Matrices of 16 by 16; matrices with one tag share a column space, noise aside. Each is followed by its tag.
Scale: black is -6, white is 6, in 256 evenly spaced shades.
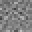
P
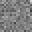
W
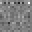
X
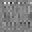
X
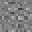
P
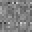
X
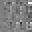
X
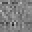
X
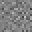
P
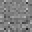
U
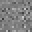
P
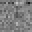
X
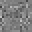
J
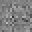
J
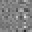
W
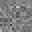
J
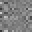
P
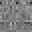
X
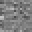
P
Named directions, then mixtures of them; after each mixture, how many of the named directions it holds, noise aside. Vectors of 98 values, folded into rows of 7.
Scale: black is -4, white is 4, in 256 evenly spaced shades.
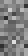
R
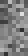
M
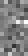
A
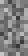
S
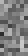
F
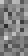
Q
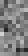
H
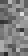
one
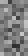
two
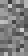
one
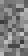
two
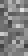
three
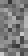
three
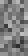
three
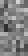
three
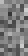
two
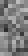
one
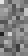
three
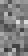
three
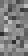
two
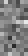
one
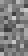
three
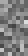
two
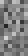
one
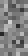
three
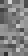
two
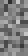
three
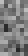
three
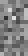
two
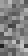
two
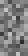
one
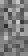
one
